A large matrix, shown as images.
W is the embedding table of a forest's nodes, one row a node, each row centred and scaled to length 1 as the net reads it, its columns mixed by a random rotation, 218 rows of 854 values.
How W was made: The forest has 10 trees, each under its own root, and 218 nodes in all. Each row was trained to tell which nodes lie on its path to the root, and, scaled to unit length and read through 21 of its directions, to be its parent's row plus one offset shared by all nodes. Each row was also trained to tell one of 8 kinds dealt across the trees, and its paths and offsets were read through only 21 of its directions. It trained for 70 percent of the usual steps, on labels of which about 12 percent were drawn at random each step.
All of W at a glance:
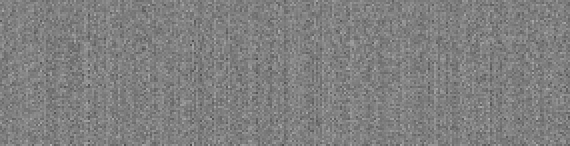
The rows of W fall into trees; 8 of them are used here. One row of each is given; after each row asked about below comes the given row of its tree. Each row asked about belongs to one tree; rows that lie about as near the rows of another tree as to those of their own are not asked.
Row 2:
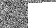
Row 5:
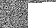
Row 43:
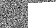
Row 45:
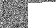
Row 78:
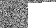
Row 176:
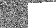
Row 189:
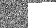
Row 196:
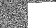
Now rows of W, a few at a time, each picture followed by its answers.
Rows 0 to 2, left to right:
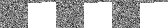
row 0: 189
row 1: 176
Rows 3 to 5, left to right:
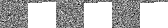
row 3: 45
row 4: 78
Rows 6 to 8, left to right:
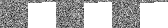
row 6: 196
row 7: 78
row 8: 189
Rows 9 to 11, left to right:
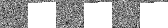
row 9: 43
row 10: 5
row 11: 189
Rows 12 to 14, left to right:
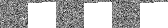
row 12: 45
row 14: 2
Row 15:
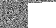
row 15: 196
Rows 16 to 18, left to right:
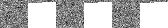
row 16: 5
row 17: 2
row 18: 43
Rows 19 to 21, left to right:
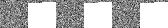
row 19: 189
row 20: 196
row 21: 2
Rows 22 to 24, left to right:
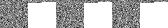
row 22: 189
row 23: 78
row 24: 78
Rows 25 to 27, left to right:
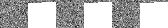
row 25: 5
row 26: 43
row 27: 176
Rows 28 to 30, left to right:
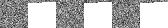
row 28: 196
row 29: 2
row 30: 2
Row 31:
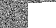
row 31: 5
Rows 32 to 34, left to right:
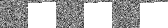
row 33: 189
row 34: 45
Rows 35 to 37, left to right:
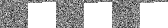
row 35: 196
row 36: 176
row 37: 176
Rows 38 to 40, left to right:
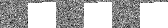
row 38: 5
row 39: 176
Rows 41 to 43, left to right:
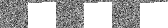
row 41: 196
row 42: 78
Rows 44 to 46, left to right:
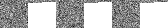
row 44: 2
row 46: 176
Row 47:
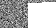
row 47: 189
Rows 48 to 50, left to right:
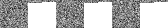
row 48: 78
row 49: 196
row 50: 189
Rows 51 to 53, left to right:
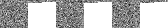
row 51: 196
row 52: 176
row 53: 43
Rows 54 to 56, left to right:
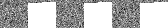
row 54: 2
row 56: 78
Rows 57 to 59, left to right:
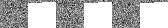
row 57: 189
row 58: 2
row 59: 2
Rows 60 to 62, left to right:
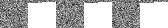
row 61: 2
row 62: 78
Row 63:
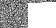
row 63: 5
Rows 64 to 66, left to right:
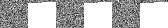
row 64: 5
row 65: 45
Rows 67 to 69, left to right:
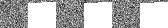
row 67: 176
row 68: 196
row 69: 45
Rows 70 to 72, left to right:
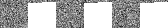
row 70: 2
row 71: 189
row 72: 196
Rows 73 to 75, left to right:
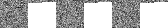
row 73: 5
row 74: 189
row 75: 2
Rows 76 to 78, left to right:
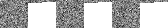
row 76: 45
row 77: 189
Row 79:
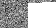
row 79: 189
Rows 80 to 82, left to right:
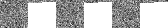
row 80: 176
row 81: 43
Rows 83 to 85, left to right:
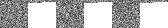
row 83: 189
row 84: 2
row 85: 196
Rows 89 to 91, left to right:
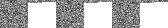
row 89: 43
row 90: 78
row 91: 5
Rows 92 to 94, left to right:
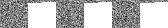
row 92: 189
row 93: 5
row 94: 2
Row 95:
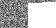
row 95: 45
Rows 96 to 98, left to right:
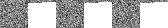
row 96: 189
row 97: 196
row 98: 2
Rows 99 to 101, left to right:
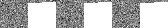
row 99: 196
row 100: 2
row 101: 196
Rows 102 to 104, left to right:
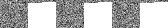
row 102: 196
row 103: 196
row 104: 196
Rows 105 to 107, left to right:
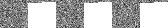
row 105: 176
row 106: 176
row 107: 189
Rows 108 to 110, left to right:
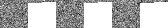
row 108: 5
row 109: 176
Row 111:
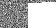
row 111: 189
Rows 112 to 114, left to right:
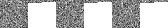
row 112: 196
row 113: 189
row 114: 189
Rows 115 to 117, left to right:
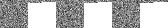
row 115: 176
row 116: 176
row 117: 189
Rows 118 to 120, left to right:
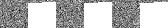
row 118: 196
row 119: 43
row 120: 78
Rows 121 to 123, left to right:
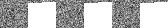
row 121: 196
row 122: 5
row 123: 45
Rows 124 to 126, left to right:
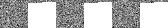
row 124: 5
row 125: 196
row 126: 189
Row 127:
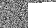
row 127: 2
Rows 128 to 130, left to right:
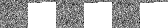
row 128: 189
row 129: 2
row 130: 2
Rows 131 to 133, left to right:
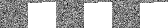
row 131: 43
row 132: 189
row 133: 196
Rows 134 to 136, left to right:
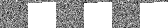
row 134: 196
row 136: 196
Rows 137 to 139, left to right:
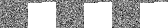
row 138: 196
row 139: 196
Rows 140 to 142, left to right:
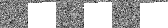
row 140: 5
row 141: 189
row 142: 43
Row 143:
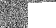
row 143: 176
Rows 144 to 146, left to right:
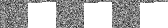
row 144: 5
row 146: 176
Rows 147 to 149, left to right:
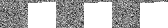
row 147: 43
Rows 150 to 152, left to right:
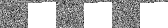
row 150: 196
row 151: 2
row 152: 2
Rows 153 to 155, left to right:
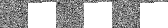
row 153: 5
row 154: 196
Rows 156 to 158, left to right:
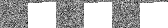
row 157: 43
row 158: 196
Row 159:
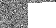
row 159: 196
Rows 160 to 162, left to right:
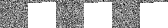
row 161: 2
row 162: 189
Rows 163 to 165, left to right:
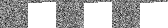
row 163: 5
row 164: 43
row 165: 43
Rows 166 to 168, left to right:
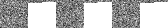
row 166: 45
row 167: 78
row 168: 45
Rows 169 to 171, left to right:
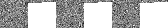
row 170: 189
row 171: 196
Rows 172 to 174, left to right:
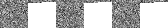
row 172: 2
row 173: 43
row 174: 2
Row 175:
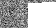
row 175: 78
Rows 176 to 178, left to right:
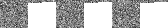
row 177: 2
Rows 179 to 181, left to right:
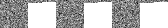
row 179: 2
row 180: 45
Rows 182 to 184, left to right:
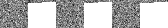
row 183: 43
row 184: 196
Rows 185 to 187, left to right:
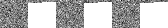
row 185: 176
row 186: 2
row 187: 5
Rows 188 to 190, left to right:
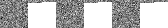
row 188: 189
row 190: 5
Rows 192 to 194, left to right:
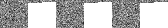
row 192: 2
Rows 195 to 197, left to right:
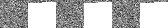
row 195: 5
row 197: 176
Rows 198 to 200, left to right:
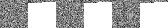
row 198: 43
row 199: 189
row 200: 189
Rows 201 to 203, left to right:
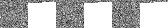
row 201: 78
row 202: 5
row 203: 43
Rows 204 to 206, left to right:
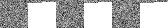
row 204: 78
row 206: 5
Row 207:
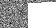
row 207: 5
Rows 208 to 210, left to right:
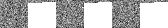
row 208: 176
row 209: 189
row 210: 189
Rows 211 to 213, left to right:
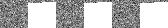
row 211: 176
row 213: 196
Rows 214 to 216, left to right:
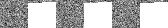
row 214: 189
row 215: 45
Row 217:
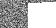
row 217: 176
